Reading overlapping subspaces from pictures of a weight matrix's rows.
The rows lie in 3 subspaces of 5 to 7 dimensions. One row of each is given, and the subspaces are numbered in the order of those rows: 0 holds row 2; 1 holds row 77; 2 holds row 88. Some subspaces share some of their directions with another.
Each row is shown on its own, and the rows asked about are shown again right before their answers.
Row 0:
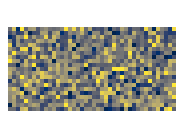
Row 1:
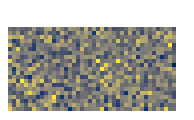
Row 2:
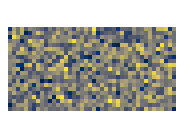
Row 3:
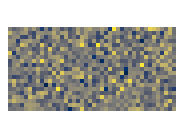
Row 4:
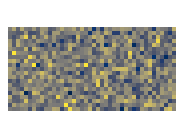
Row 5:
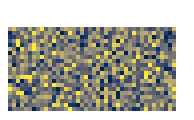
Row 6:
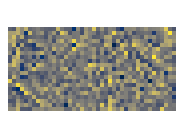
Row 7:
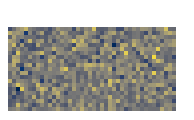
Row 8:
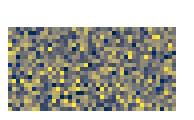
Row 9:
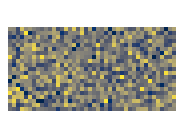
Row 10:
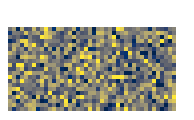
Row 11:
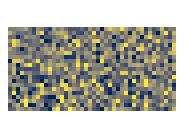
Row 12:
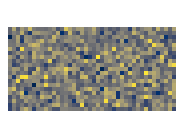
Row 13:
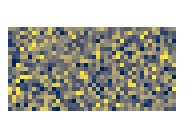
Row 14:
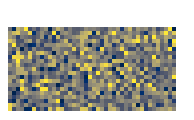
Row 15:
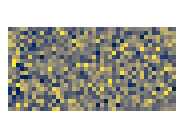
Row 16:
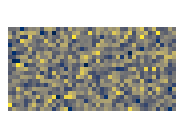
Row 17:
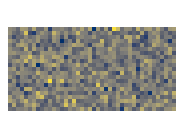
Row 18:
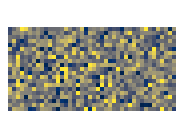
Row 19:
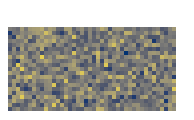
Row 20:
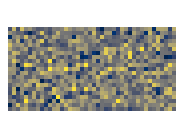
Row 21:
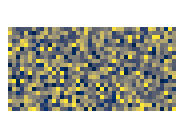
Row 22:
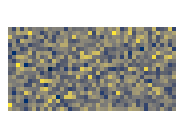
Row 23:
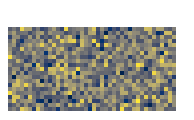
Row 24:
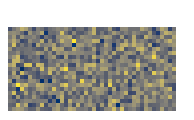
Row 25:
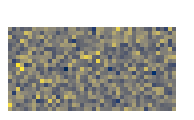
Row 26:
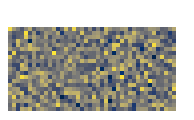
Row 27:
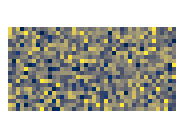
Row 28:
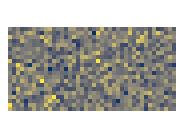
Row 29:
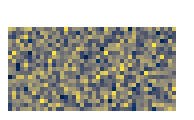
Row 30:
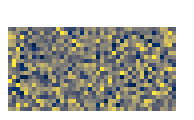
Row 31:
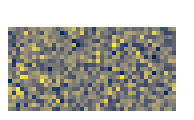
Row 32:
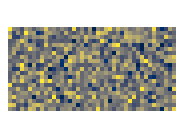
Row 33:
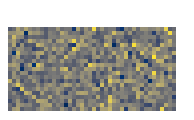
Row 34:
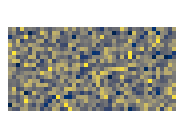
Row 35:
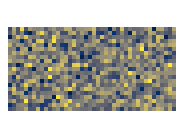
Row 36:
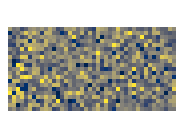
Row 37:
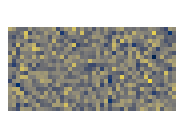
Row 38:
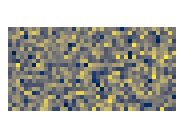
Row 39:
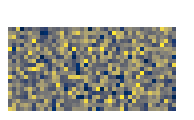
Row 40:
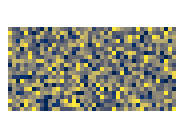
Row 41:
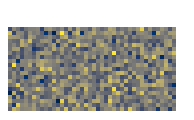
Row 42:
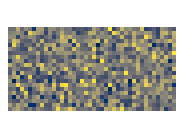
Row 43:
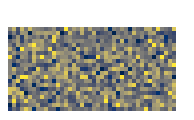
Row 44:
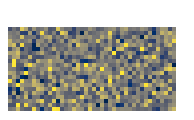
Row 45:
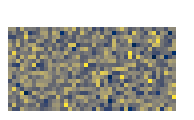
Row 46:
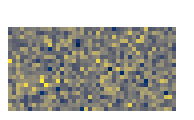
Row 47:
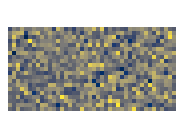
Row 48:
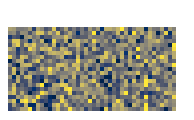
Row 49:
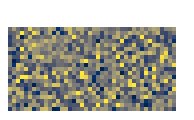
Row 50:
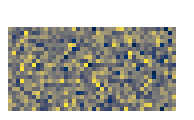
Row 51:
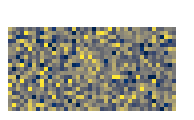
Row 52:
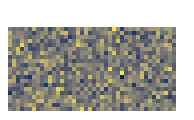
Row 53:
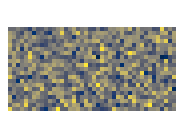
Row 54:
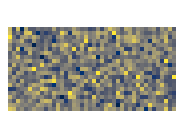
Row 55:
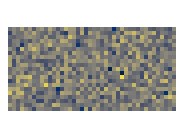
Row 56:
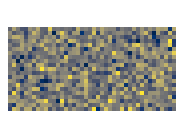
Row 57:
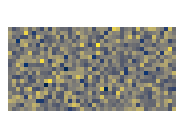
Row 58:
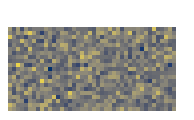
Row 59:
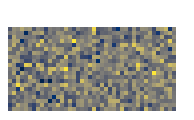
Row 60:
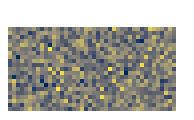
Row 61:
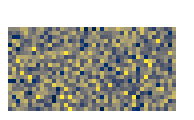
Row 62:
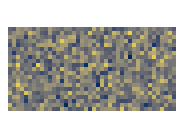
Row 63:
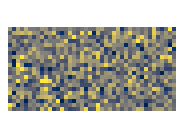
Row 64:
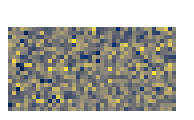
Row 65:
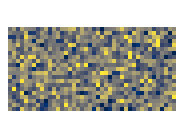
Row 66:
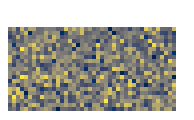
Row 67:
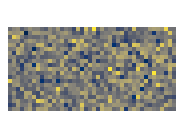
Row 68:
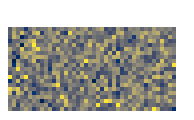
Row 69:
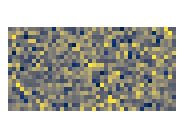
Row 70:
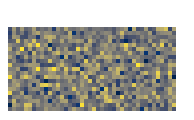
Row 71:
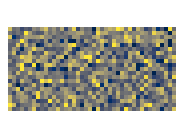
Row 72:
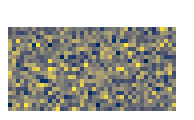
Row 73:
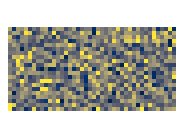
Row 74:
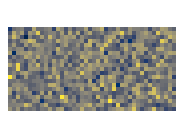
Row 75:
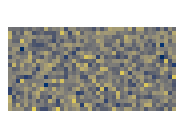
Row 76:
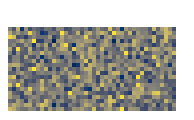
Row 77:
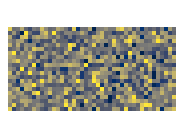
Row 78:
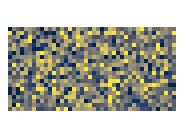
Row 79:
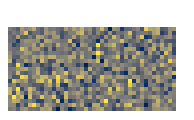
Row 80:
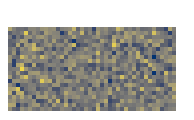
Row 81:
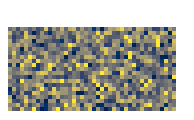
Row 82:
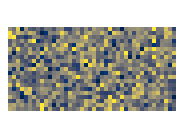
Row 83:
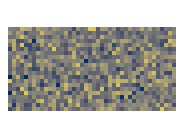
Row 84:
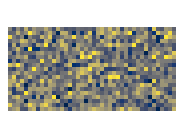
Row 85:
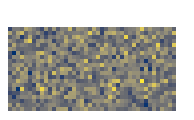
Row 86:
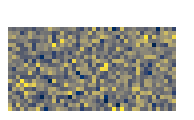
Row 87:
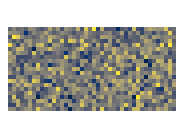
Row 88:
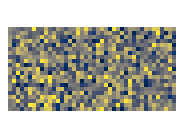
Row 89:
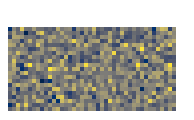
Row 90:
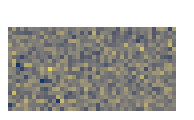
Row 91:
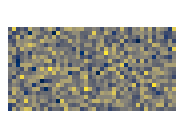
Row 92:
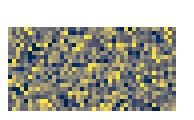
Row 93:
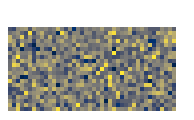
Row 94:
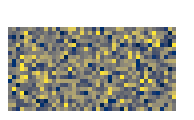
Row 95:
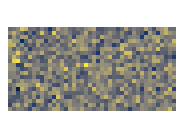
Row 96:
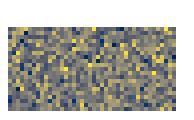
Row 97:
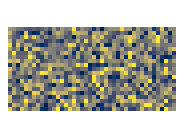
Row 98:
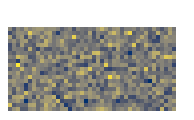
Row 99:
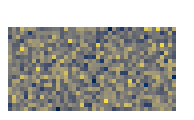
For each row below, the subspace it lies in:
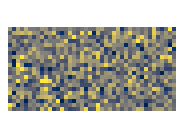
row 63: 1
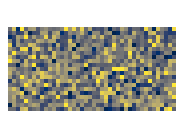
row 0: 2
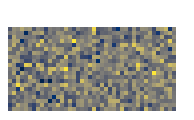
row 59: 2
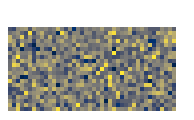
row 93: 0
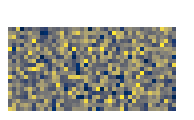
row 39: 0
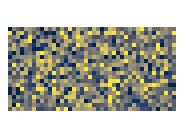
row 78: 1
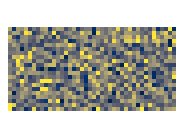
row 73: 1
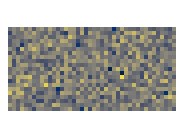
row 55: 2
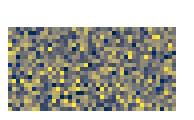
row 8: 2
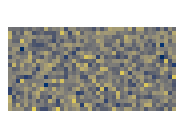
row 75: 1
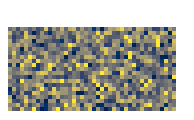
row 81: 1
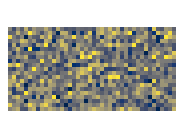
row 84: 0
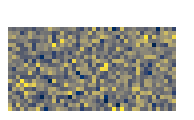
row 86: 2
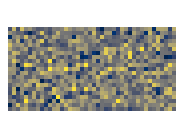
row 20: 1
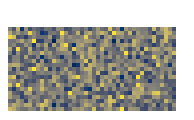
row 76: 0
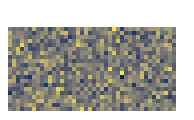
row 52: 2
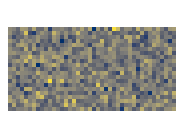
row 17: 2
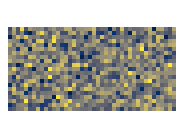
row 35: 0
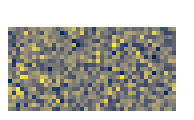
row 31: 2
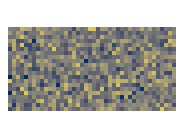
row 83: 0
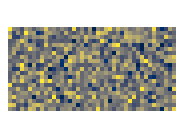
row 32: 0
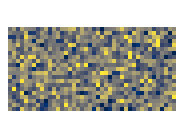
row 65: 1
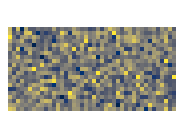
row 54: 0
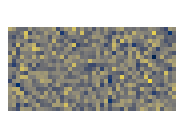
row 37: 0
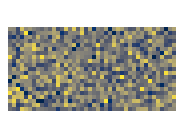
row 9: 2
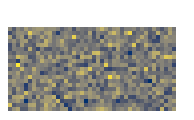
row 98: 0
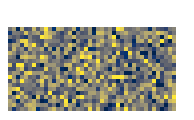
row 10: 0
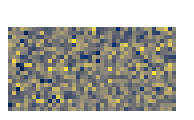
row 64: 1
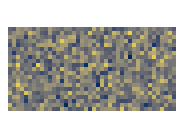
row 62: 2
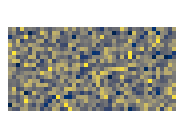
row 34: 1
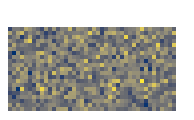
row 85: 1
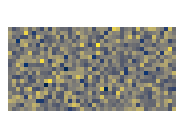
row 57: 2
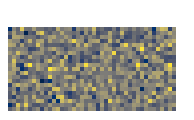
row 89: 0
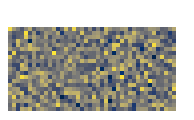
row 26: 0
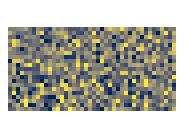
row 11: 2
